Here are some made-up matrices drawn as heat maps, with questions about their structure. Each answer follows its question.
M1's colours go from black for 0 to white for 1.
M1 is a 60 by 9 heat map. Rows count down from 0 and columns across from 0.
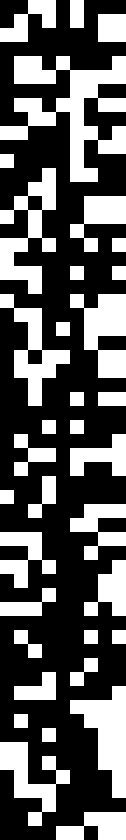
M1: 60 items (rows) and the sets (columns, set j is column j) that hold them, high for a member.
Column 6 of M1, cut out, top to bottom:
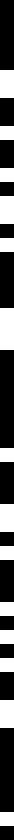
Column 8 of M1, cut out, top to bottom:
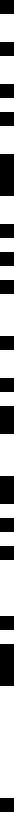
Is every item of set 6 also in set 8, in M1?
no
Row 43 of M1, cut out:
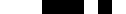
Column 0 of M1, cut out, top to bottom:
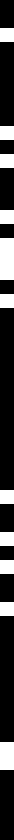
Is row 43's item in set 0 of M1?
yes
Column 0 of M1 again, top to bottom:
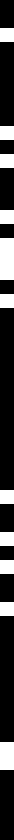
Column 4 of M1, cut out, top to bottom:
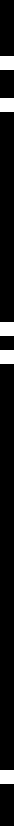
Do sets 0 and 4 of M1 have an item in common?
no
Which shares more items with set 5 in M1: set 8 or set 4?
set 8
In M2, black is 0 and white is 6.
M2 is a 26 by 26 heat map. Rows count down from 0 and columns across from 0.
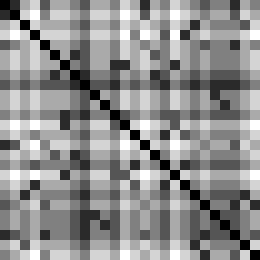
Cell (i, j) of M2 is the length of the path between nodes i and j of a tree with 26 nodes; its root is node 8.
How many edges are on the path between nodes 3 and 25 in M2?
6
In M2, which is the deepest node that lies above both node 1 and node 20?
23
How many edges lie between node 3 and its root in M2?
3
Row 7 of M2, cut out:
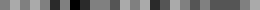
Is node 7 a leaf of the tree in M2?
no
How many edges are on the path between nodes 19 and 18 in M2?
3
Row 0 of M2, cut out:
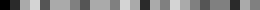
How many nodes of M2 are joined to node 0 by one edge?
3
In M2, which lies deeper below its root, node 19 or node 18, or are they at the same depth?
node 18
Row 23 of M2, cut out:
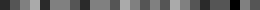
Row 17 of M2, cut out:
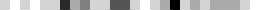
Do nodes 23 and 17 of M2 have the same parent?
no
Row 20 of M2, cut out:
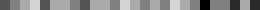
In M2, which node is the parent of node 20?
23
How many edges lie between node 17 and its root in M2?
3
